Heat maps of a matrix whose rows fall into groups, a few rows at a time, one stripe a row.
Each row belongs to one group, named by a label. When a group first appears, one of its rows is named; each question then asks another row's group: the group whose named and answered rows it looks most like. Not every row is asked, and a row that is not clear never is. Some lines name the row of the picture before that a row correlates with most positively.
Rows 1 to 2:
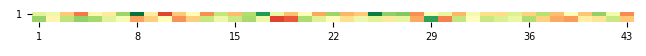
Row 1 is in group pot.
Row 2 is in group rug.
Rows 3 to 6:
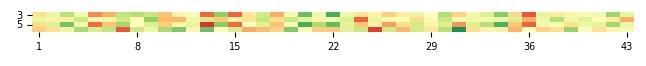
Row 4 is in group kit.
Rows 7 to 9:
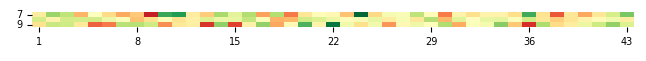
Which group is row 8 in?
rug
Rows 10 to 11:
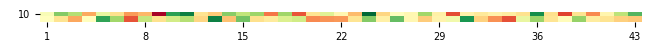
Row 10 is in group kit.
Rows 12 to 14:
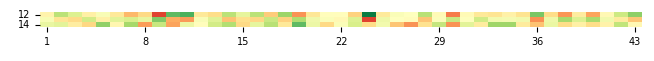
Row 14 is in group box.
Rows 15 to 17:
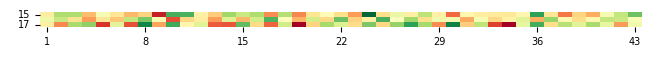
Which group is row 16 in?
pot
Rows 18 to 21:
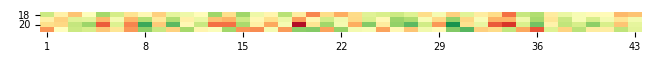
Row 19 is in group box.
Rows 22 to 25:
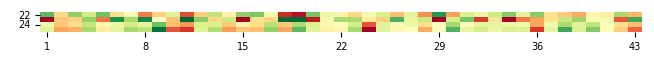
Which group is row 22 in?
rug
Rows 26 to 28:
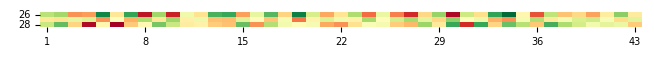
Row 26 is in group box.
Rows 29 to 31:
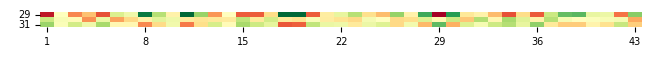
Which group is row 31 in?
rug
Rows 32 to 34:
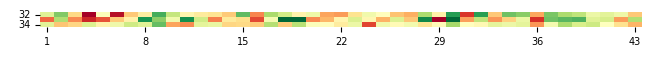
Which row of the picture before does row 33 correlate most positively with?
29
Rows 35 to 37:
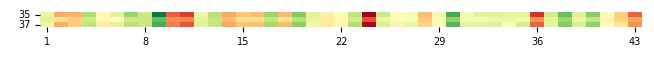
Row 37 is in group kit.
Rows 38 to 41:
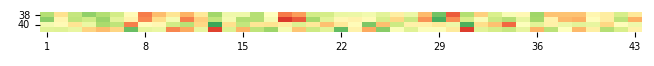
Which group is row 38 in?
rug
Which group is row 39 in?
rug
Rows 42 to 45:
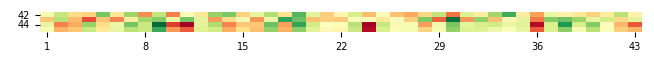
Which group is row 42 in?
box
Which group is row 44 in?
kit
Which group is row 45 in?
kit
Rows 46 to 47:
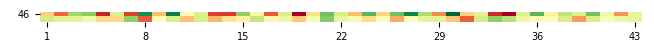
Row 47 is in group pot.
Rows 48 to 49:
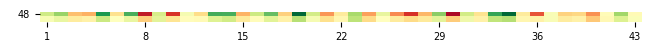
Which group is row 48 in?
box
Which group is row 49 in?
box
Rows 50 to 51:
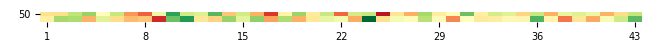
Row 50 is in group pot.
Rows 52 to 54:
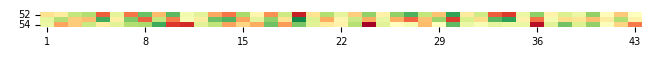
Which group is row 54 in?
kit
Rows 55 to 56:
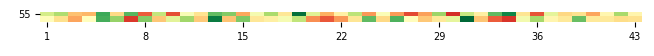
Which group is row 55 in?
box
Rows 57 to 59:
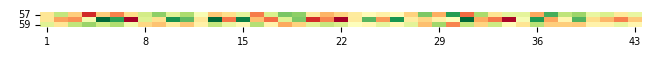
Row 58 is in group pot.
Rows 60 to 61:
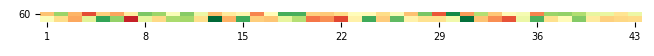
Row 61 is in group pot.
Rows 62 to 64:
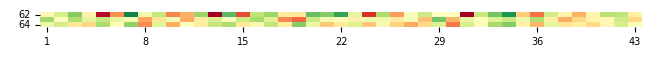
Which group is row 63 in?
rug
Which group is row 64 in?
box
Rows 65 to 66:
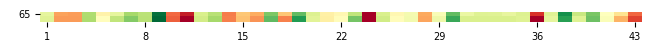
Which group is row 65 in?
kit
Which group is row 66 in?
kit
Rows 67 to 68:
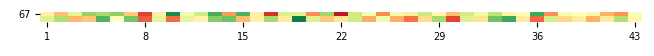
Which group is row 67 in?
pot
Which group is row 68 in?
box
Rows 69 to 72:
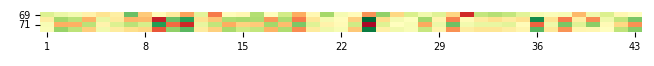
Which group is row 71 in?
kit
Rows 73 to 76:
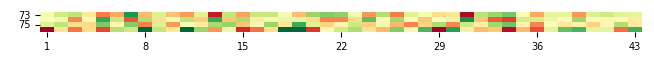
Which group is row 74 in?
pot
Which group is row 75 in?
box
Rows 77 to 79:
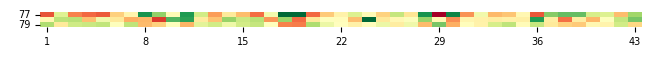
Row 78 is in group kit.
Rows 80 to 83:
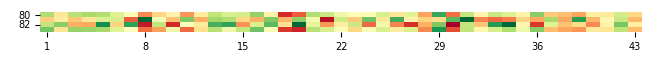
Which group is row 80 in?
rug
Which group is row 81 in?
pot
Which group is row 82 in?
box
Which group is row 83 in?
rug
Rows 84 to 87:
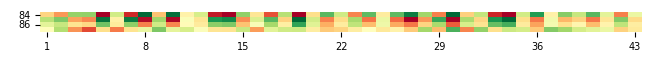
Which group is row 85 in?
box
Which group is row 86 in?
box
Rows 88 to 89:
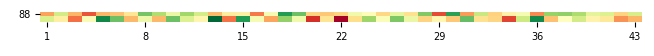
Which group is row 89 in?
pot
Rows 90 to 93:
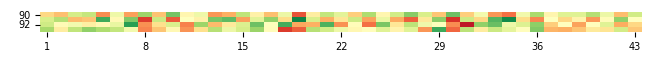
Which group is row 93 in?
rug
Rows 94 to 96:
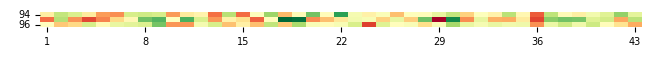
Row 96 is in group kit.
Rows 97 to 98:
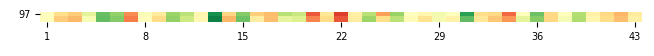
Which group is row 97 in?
pot
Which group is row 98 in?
pot
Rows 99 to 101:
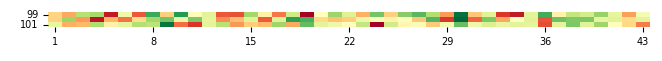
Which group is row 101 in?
kit
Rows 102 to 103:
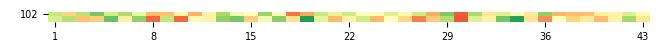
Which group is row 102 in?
rug
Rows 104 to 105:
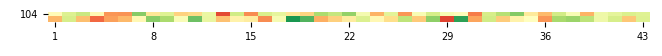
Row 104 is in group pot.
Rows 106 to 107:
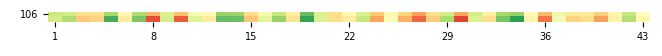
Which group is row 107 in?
box
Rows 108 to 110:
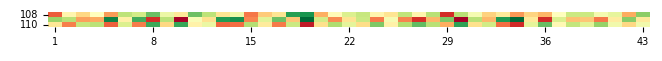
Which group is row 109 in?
box
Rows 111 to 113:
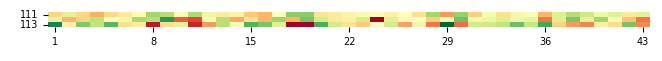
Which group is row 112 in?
kit
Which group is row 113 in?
rug
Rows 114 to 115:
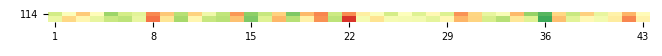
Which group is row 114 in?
pot
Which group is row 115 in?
pot
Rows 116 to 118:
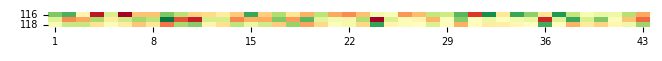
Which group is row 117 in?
kit
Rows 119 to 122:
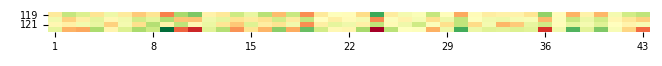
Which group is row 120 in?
kit
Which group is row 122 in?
kit
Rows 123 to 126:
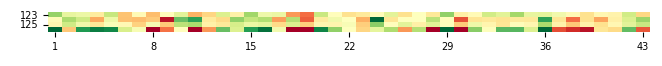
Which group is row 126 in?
rug
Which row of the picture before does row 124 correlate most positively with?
119
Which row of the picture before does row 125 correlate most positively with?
119
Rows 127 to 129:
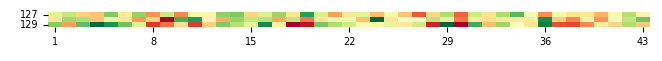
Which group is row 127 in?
box
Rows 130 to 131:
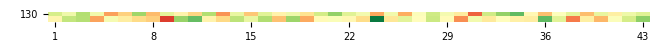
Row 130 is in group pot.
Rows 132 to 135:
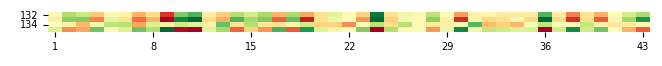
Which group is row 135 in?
kit
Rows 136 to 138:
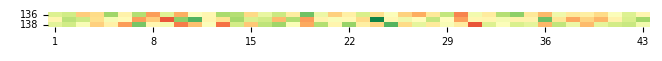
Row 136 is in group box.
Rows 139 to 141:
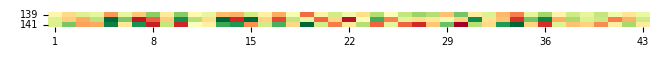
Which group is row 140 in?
pot
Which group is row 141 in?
box
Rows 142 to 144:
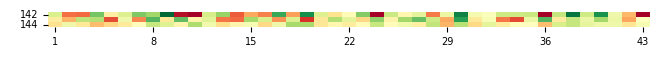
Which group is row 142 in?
kit
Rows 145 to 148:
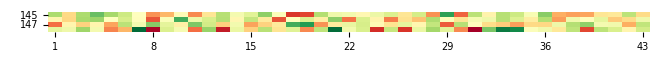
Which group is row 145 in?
rug
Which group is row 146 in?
pot
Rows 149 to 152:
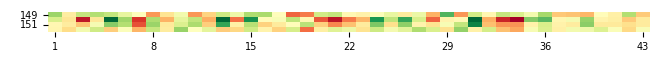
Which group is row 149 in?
rug
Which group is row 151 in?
pot
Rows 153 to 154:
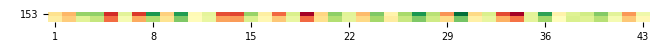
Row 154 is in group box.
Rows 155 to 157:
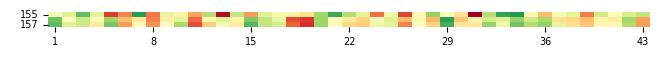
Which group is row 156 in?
rug
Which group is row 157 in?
rug
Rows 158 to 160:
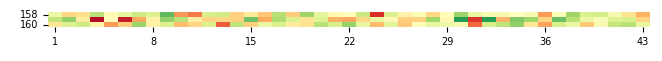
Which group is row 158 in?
kit
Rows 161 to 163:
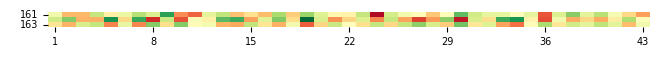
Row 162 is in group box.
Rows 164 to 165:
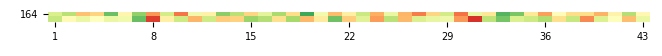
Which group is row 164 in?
box
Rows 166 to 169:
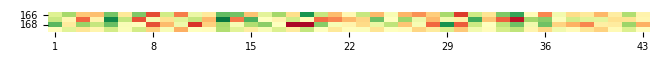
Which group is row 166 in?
box
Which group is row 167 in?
pot
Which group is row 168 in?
rug
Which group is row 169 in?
box
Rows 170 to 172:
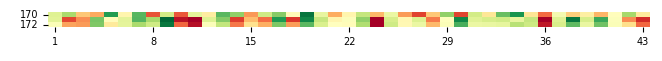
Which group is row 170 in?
box
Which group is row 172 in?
kit
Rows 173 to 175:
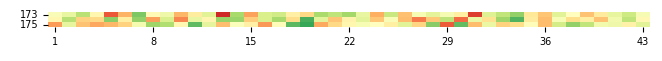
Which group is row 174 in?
box
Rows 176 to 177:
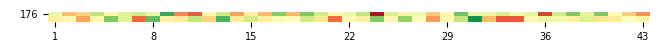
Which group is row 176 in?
kit
